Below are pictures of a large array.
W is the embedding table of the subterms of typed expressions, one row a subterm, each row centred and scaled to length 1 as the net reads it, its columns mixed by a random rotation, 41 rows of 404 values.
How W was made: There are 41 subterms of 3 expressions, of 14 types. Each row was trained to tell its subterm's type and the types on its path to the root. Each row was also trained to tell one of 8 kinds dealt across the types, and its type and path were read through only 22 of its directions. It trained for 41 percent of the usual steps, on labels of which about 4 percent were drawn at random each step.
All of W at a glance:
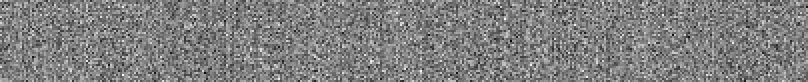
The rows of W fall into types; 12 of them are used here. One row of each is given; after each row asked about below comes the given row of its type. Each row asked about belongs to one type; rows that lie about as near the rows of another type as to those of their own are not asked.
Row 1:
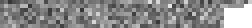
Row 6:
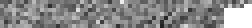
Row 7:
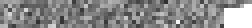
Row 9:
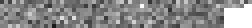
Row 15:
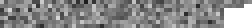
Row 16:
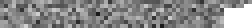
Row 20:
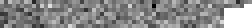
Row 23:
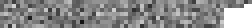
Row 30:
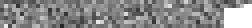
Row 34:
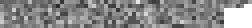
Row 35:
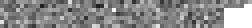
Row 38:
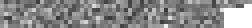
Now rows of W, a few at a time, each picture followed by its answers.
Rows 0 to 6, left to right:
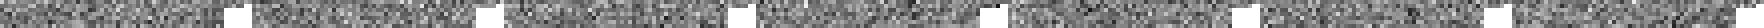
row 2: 38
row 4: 7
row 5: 20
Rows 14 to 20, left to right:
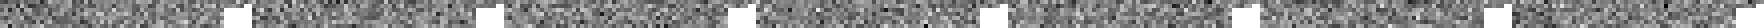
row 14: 23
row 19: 7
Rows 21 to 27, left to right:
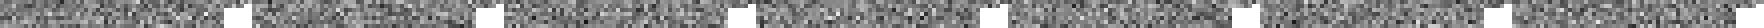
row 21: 20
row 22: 38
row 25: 7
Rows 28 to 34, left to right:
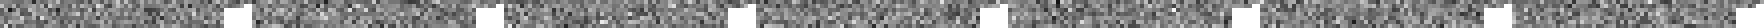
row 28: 20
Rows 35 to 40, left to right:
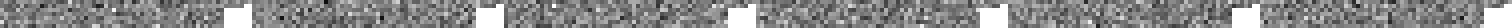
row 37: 20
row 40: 7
